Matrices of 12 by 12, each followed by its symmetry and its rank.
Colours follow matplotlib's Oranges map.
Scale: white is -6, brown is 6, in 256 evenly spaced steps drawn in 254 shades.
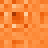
symmetric, rank two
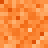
symmetric, full rank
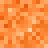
symmetric, full rank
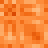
symmetric, rank two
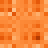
symmetric, rank two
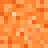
symmetric, full rank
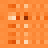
neither, rank one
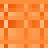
neither, rank one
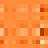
neither, rank one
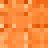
antisymmetric, rank two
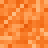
symmetric, full rank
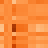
neither, rank one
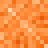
symmetric, full rank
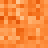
antisymmetric, rank two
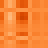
neither, rank one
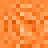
antisymmetric, rank two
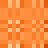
neither, rank one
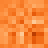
symmetric, rank two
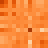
symmetric, rank two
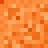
symmetric, full rank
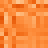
antisymmetric, rank two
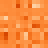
antisymmetric, rank two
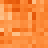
antisymmetric, rank two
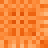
symmetric, rank two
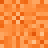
symmetric, rank two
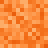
symmetric, full rank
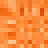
antisymmetric, rank two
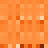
neither, rank one
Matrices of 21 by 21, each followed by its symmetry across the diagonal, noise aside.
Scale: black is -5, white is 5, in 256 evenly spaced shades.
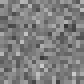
neither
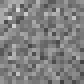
symmetric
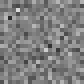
antisymmetric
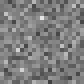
neither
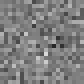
antisymmetric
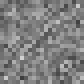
symmetric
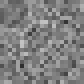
symmetric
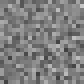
antisymmetric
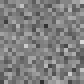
antisymmetric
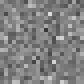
neither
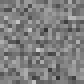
neither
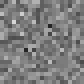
symmetric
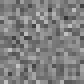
antisymmetric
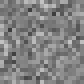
symmetric
